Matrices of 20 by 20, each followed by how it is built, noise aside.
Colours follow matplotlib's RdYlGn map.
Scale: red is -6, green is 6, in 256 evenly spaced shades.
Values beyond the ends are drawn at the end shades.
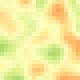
smooth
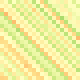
Toeplitz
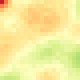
smooth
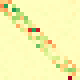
banded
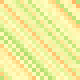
Toeplitz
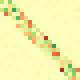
banded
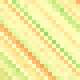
Toeplitz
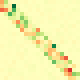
banded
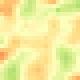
smooth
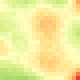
smooth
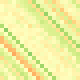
Toeplitz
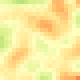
smooth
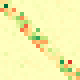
banded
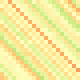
Toeplitz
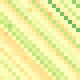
Toeplitz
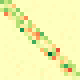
banded
